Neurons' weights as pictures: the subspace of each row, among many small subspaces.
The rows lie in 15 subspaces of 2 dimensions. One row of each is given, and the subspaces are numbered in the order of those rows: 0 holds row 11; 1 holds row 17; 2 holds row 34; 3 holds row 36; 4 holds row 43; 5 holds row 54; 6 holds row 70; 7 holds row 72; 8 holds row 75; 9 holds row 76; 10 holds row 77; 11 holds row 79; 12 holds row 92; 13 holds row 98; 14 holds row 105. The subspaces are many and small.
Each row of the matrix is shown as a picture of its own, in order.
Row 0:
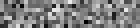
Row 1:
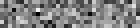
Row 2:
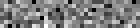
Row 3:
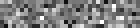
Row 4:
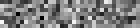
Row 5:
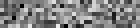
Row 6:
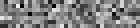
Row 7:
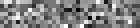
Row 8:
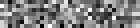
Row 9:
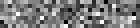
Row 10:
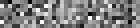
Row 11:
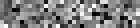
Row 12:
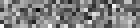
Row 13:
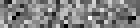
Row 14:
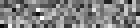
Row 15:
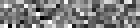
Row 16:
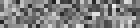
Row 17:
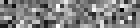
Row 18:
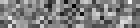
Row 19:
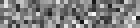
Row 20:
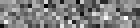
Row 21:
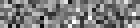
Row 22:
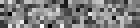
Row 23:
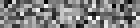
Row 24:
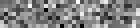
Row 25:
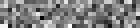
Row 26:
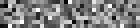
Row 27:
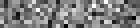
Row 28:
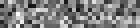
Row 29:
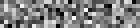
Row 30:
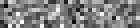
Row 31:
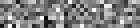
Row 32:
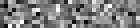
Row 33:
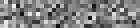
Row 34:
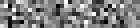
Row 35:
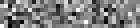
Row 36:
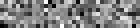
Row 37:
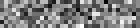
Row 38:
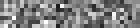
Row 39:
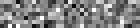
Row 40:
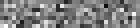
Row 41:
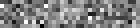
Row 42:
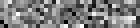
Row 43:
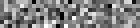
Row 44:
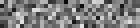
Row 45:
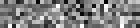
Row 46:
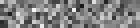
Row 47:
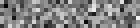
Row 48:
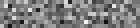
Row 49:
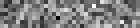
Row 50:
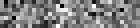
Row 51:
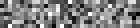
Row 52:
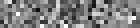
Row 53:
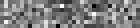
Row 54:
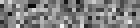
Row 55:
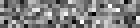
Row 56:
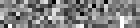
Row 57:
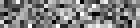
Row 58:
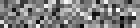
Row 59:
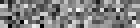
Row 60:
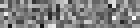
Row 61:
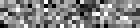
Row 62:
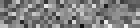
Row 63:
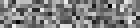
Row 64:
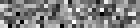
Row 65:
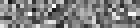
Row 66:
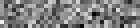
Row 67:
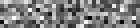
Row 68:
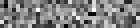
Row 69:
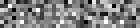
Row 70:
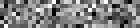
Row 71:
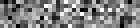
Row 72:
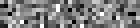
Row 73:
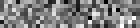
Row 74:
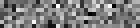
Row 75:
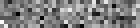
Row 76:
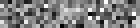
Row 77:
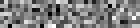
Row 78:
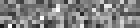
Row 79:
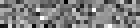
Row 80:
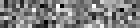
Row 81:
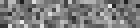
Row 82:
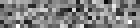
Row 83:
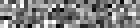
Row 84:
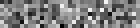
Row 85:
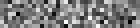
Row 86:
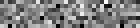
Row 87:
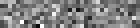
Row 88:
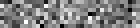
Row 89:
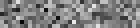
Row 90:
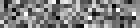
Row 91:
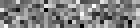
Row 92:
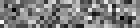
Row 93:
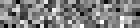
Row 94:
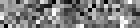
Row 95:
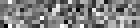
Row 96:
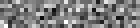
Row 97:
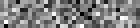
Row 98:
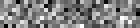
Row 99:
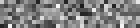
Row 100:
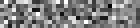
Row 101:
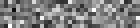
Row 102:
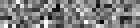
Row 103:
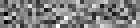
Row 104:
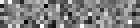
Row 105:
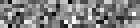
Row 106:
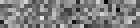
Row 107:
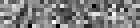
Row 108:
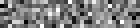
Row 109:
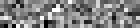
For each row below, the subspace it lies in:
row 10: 10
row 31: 4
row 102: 13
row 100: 5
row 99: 6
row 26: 7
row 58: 12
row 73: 12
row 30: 7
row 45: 6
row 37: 12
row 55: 14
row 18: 4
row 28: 5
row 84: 9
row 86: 6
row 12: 12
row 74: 6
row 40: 1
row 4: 7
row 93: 13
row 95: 8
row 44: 5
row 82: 5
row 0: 13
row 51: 10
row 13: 14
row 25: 11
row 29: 4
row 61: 3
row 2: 4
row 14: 11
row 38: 1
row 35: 2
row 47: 8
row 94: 6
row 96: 11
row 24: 3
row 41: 10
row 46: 5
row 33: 3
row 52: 14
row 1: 11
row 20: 3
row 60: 10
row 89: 0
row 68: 8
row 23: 9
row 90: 12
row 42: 8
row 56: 6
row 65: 3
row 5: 13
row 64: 7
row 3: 11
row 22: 9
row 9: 8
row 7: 5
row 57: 0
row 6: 3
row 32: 7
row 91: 0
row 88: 10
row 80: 1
